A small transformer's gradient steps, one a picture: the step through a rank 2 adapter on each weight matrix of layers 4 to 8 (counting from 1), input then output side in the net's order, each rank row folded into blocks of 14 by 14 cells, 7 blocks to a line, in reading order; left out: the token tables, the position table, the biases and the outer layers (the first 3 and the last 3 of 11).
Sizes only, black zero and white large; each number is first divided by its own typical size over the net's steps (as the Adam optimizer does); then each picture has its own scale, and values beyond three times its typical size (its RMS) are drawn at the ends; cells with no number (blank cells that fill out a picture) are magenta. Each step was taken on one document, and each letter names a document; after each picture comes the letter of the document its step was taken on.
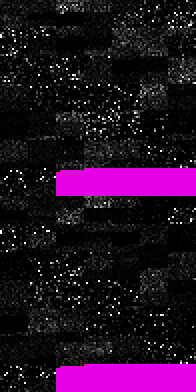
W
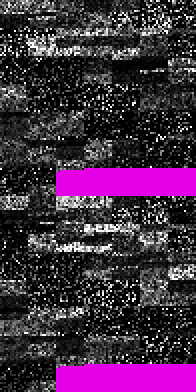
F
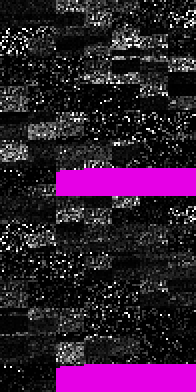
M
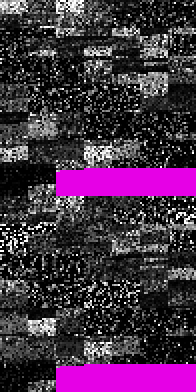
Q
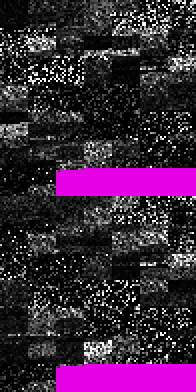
F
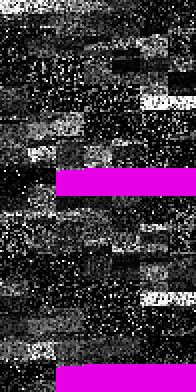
Q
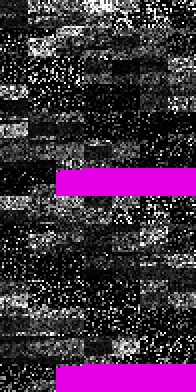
F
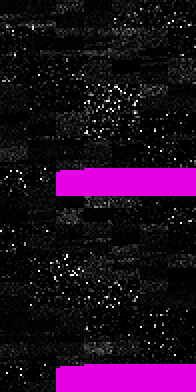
W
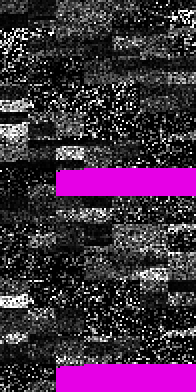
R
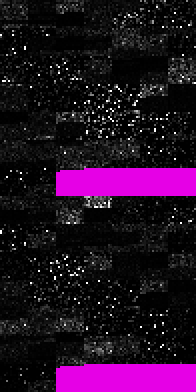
W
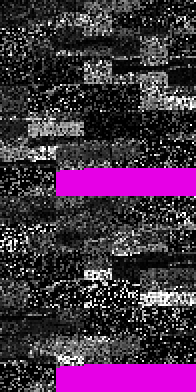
Q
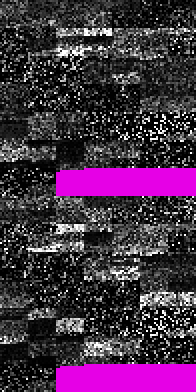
R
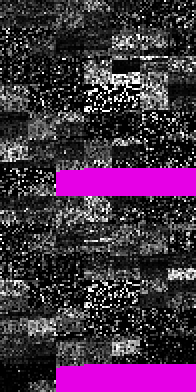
Q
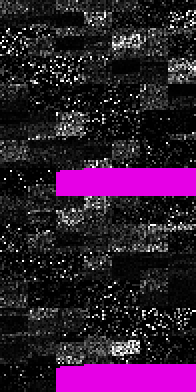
M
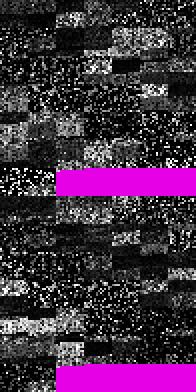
Q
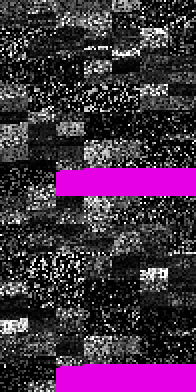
Q
